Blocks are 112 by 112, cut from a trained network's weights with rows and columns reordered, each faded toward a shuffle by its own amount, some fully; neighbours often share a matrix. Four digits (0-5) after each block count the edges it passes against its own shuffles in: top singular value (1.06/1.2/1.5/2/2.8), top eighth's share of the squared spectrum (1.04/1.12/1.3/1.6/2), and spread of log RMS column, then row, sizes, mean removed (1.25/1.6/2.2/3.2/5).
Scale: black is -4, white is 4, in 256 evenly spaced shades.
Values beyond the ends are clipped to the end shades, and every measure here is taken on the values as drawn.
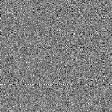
3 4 2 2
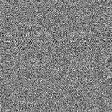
4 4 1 2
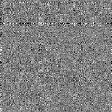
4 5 3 3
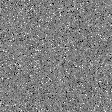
1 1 0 0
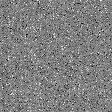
0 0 0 0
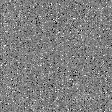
2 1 0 1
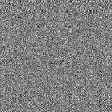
4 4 0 3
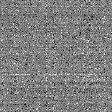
3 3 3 1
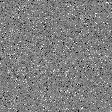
0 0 0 0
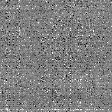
3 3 3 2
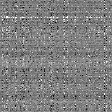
4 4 4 2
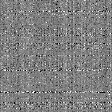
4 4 0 4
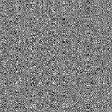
4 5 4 3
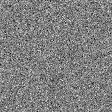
0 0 0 0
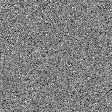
2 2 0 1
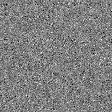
2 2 1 1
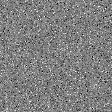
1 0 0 0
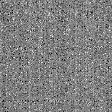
3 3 0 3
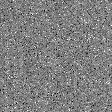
0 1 0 0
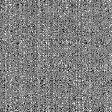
3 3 1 3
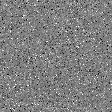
0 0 0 0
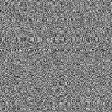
4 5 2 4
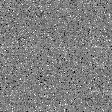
1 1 0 0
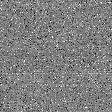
1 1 0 0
